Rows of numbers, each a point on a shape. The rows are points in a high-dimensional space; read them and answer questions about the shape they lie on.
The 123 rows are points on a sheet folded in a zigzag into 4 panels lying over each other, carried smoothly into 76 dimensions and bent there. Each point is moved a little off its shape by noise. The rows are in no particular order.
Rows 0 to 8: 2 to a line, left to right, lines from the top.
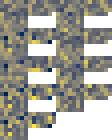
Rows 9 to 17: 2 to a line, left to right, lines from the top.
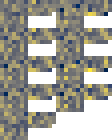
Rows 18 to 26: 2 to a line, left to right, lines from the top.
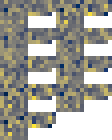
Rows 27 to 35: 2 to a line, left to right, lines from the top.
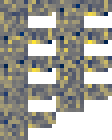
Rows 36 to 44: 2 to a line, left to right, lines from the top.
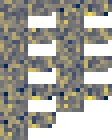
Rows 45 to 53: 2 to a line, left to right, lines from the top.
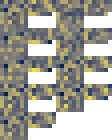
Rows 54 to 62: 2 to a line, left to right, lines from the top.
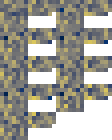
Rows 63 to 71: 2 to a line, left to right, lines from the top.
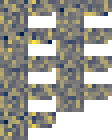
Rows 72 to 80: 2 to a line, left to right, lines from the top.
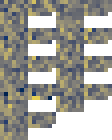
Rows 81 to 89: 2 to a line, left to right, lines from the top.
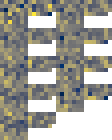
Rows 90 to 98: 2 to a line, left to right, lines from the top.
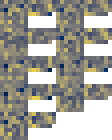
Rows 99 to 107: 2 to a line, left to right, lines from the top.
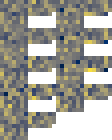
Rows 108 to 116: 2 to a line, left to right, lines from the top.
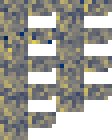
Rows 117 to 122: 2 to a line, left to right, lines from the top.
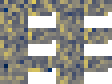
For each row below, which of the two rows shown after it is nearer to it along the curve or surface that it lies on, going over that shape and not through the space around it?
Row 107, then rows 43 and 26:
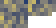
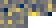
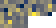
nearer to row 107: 26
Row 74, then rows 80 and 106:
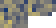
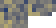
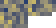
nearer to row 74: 106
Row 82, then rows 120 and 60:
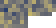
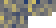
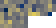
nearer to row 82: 60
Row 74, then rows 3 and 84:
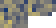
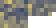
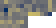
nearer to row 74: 3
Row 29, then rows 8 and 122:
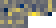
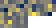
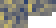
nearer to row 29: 8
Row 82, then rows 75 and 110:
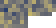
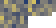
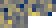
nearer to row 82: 110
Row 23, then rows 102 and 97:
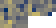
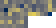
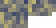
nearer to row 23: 97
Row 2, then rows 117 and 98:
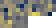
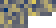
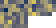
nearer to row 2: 98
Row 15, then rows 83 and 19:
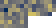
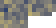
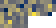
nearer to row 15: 83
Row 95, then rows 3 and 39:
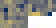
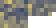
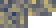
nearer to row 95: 3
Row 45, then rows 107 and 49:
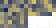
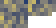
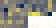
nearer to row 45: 49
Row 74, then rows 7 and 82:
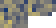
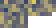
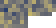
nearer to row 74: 7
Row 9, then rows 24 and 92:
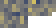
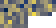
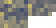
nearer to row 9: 92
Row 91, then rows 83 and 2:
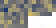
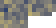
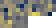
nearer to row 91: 83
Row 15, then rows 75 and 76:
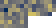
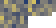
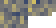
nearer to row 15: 76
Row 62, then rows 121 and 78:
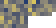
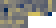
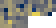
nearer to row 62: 78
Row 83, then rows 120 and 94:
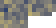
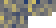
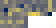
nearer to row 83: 94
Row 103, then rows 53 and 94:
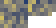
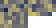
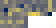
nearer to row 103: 53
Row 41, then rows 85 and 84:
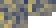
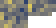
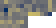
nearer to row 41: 85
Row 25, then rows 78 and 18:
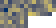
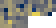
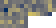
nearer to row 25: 18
